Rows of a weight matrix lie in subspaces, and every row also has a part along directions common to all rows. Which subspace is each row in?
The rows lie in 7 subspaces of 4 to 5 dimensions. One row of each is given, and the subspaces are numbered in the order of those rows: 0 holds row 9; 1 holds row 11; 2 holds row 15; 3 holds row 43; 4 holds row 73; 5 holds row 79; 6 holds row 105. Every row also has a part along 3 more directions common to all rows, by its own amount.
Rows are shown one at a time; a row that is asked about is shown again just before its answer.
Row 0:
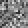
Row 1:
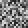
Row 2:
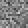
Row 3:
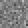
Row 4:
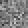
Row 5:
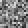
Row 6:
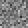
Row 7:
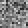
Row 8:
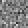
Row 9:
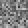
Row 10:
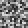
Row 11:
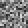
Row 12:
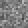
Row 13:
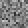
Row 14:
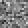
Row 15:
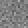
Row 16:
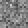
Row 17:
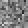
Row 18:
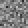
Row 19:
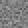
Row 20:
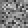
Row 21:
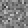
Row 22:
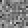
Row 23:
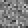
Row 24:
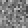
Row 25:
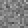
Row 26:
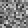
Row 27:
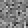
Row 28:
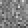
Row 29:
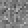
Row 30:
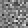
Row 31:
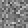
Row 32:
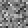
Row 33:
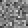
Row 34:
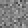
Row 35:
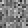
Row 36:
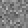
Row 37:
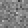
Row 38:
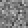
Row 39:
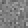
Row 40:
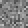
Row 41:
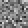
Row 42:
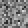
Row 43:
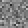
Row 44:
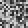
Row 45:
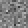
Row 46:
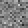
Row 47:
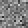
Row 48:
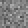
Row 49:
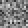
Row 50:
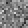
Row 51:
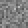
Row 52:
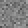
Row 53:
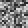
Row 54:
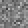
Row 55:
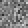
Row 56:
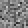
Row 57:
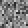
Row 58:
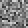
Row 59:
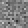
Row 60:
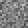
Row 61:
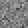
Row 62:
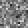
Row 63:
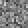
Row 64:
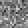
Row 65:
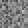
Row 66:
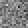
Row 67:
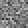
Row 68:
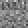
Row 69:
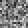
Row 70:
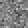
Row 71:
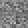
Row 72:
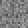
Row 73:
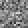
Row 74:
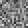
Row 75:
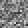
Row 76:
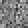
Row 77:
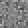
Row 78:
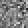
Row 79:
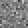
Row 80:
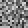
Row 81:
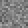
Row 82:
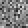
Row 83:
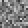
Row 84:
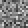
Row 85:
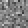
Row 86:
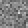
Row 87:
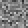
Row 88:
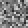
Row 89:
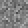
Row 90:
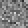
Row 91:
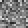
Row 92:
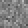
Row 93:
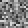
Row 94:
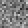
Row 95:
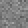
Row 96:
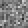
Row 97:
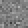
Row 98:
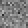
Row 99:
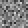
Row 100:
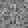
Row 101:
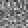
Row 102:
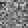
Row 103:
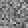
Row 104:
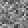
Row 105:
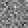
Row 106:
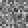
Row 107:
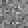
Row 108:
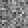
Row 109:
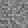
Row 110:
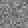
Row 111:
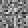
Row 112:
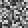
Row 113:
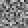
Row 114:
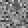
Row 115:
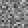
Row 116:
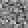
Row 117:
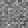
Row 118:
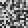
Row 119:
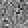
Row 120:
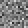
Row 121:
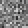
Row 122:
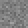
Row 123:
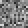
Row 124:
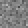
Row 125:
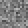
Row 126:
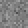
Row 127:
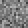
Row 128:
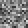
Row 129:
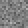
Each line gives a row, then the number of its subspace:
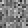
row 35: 3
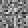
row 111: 2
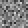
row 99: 5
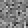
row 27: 2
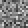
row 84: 0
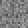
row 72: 5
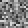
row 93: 3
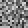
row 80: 2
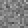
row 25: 1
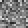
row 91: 3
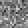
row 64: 6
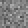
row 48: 5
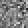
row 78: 2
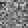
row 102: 1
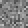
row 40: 1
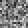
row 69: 5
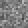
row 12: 1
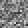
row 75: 4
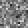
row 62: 5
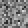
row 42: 4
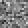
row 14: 0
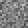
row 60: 1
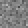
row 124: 2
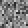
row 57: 4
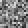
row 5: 5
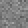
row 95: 3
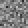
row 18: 1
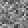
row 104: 3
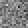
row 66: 5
